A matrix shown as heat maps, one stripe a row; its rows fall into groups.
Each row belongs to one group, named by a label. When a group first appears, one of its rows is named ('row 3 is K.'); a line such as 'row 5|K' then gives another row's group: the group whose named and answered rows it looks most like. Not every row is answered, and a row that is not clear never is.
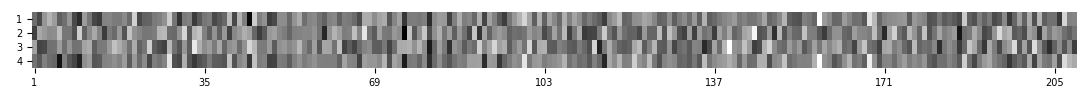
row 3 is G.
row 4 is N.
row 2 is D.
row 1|N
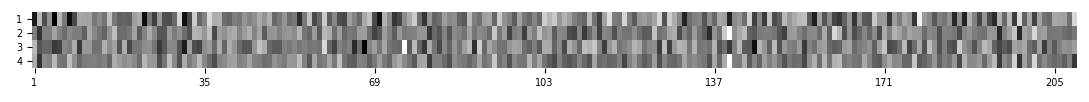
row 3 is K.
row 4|G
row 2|G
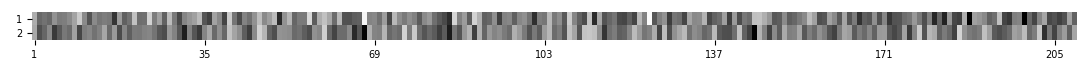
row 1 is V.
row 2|K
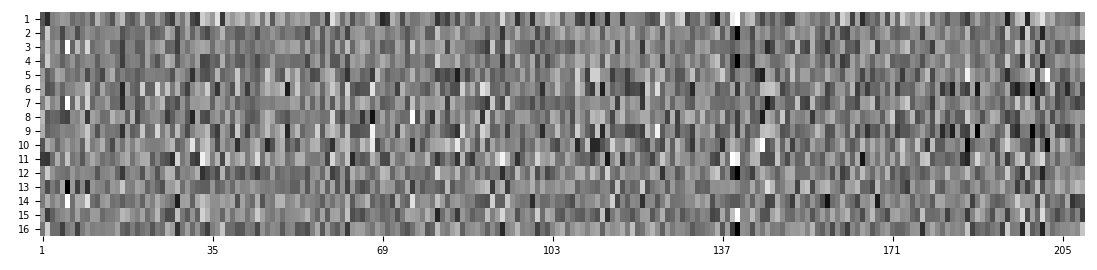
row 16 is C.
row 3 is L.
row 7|L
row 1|G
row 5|K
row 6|V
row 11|G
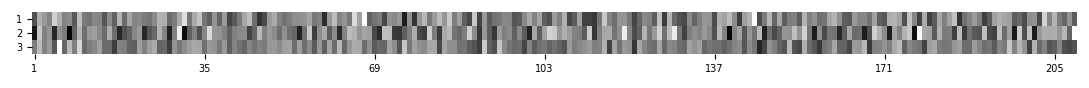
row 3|L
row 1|D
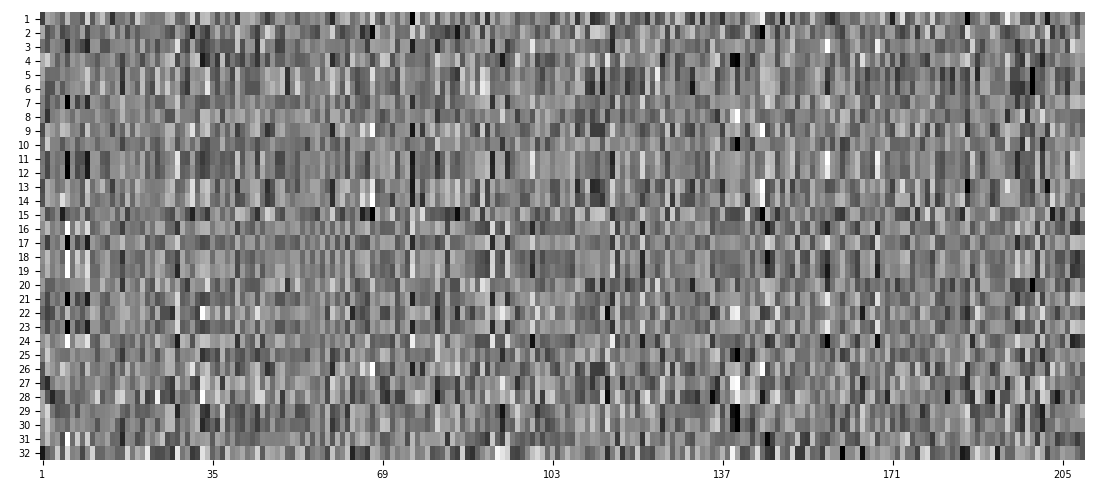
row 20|V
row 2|K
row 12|N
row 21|N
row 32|G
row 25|C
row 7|N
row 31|L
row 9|D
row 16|L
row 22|G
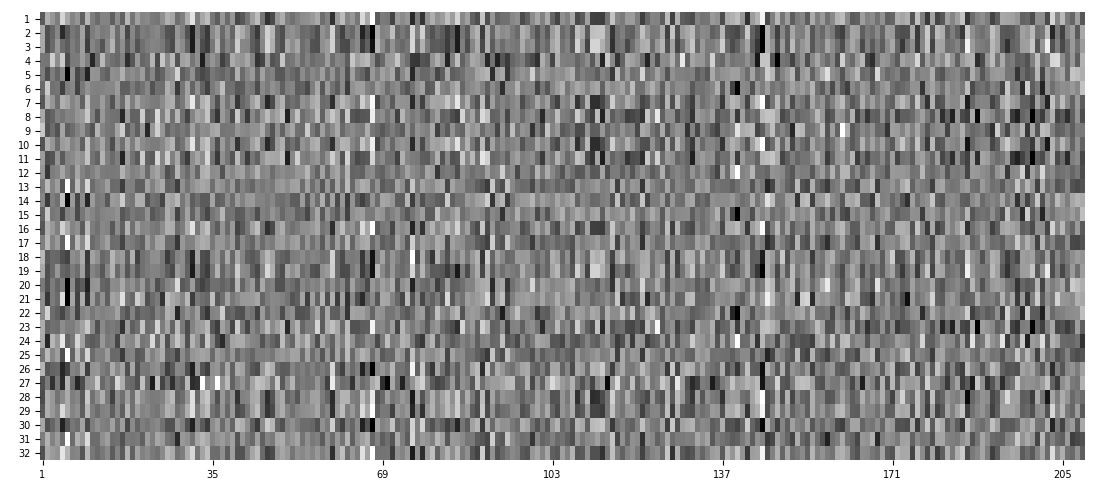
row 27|G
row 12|G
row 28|D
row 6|C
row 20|N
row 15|C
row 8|V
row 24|G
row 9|G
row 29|D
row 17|L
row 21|N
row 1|D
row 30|K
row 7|D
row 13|L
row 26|K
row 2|K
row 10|D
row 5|N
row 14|N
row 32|D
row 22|C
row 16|D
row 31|L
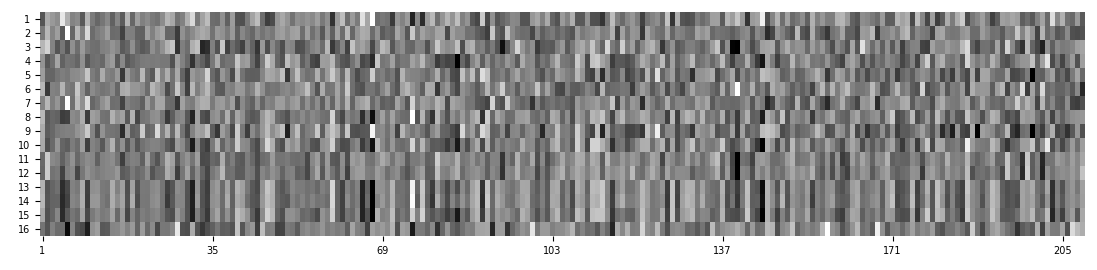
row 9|V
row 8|K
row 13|K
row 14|K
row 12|C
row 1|D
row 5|V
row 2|L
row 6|G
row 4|K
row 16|N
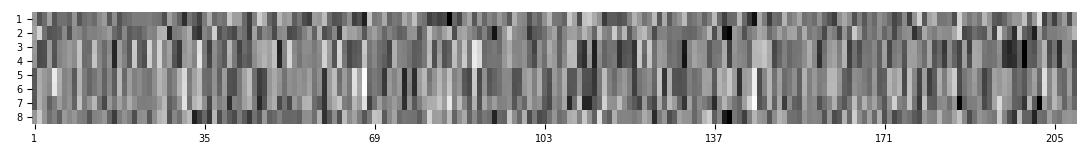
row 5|D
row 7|D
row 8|C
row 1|K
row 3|V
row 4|V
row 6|D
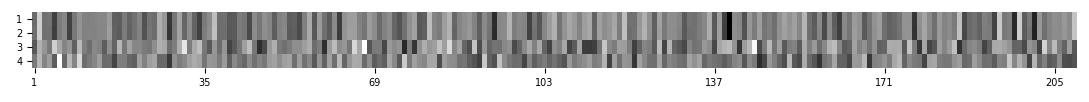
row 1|C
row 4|L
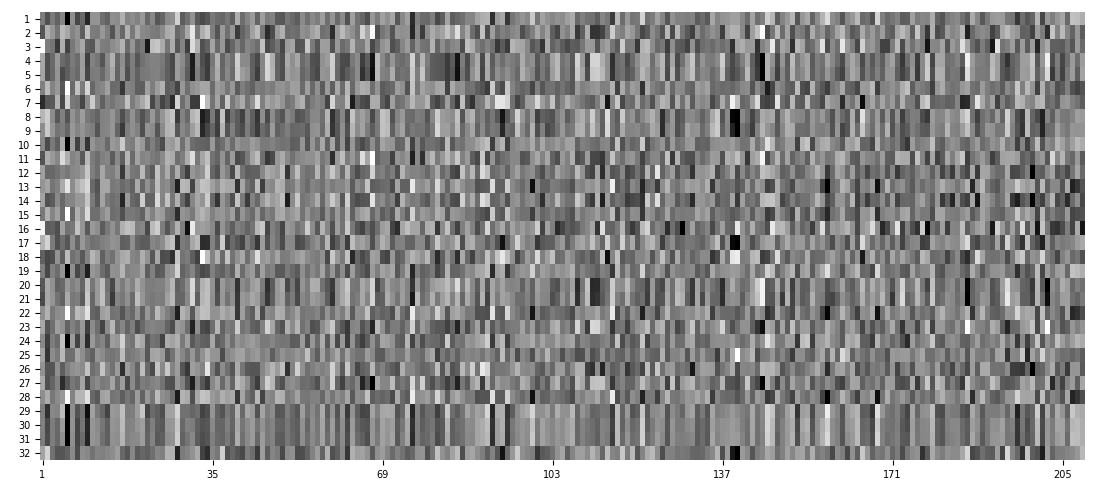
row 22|L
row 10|N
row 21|D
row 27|K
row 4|K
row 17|C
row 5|K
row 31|N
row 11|D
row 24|N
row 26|V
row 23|K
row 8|C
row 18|G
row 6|L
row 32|C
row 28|L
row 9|C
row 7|G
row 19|N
